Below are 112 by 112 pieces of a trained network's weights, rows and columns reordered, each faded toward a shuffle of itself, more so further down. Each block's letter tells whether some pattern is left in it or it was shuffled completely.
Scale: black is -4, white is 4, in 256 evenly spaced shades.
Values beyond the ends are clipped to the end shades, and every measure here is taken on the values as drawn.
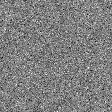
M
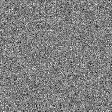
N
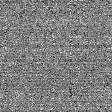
N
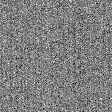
N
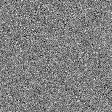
M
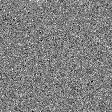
M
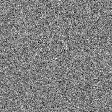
N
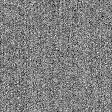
N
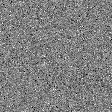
M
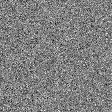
M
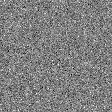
M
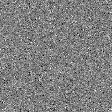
N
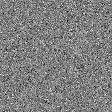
M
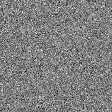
N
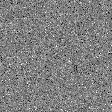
M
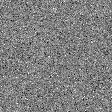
M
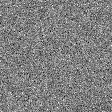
M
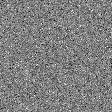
M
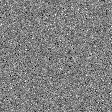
M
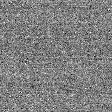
N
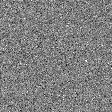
M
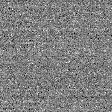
N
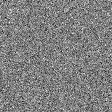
M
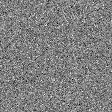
M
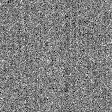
N
